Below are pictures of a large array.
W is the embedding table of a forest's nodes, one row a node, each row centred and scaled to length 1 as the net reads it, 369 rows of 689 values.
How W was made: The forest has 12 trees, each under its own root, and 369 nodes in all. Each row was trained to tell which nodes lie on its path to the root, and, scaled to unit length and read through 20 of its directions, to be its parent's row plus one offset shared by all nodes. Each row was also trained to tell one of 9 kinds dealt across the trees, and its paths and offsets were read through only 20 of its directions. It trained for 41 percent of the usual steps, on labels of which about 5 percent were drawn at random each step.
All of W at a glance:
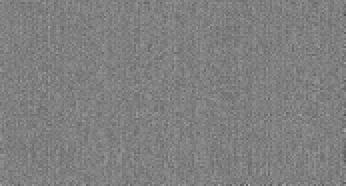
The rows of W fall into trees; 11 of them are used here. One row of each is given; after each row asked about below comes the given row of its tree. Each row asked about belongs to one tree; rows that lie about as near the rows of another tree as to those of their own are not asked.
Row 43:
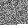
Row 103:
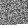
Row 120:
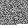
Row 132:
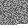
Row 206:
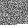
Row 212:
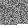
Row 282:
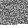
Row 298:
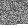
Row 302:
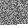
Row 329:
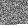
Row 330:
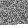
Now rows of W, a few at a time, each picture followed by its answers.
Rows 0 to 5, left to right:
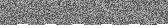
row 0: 206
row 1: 330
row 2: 298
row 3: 132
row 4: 103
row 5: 282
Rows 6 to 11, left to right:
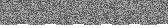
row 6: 132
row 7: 298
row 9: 43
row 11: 103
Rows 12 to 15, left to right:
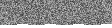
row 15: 120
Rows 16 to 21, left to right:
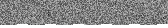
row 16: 302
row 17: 330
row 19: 282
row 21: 329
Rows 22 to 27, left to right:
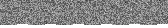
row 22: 132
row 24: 282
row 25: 298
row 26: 212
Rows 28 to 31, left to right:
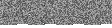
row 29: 302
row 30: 132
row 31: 43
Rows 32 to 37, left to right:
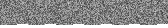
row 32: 206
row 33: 206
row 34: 43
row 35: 43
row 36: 282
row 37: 43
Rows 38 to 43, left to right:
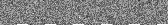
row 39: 103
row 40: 298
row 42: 103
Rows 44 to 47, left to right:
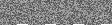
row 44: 330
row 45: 132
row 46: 302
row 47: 282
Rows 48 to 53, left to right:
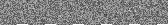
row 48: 103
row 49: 103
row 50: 298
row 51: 282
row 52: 330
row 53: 132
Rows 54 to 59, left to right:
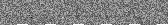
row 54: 330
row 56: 330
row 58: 330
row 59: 298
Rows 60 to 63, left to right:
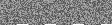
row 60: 103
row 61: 329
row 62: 43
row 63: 298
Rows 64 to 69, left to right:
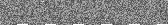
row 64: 302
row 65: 330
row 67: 103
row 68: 298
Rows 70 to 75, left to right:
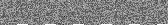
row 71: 43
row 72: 282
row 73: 132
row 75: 212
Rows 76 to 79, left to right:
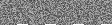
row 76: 120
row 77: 103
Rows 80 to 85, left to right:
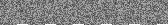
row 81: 282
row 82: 298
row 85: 103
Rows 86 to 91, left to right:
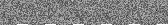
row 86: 330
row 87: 330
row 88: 330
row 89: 330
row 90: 330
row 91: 206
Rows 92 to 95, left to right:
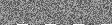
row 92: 282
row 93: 302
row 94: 302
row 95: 132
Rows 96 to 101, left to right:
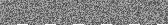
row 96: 282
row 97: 132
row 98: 298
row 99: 206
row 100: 132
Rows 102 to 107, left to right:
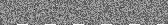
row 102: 103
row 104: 212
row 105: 43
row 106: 212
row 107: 302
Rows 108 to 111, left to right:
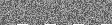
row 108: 282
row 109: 206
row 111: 43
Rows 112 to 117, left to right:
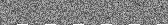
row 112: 103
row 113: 298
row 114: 282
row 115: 302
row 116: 302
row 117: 132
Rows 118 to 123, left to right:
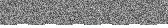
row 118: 282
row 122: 302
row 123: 43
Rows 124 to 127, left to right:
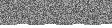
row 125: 298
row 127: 282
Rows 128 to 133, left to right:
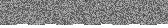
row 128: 103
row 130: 43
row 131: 103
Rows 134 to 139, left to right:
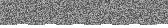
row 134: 282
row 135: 43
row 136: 298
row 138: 302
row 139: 329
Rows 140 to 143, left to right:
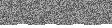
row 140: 330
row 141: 43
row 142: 298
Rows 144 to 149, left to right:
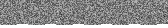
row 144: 103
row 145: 330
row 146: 302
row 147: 330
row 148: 43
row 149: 302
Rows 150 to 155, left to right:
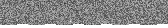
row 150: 282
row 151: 298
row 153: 43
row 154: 132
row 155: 329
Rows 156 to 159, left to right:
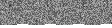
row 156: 298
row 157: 43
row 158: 132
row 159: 302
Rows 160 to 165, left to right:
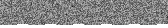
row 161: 298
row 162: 43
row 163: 330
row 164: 330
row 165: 43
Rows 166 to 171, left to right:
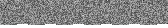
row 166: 330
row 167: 206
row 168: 120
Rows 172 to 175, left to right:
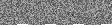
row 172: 43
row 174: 282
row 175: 103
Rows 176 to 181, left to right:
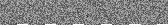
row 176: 206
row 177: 206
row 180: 43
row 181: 206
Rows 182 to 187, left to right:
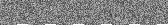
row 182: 330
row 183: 212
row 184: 330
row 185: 330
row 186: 330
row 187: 282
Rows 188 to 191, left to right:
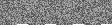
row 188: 43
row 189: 302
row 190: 103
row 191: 282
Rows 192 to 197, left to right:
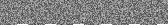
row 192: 282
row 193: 329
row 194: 43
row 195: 282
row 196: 103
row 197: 43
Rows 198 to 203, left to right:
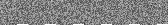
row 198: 103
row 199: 298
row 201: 132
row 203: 206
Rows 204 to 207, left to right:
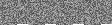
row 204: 212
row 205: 212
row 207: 103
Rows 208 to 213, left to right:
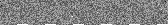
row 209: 212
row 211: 206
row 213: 329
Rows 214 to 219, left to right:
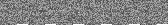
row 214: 103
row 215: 132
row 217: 212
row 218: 132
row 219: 103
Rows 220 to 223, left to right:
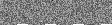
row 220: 330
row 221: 282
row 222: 330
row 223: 212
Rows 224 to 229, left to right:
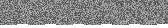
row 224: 120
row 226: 43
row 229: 282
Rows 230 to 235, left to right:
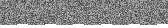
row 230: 282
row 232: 302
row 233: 212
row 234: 206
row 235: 43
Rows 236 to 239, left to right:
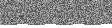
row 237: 329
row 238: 330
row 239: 298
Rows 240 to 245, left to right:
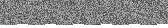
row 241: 282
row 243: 206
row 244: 298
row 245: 43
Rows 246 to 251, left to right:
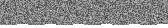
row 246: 282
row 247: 298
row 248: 212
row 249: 330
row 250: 43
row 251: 212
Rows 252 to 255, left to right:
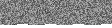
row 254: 298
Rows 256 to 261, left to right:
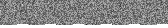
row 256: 330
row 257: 132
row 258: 302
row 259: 103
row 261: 298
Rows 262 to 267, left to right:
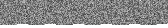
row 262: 43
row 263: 298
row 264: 103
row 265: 103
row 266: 330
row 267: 103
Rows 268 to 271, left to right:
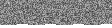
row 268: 103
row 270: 43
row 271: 302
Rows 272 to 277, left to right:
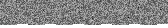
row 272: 132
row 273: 43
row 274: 103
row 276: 330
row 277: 282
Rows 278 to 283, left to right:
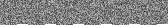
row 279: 43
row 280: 298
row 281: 43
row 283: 132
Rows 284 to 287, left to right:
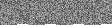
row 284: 330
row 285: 103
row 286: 282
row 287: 212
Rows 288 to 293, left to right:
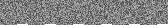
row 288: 282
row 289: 43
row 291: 330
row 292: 282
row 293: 43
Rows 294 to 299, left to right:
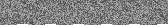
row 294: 103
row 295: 282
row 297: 330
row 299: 330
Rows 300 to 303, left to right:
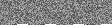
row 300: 282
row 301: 302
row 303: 212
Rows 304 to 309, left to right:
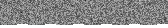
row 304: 330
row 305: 103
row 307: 103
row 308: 43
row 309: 282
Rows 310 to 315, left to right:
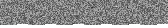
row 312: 302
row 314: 282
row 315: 212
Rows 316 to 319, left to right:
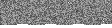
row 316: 103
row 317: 330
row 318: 330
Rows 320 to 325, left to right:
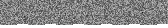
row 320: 282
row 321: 132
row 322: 282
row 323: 330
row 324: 132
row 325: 43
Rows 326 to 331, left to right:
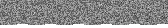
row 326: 330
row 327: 282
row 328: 132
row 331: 302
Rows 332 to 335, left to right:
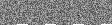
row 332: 120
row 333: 43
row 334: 43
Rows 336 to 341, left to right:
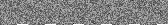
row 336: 298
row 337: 329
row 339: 43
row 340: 132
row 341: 212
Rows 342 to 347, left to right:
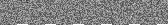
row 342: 132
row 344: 329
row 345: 132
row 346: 298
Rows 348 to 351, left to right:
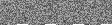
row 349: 302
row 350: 103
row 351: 298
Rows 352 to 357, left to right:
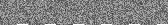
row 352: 206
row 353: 103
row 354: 298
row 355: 282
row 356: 103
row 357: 43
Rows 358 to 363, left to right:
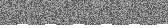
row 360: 298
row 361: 103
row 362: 302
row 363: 206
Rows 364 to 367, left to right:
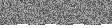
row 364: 298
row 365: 132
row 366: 330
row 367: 282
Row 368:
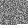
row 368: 282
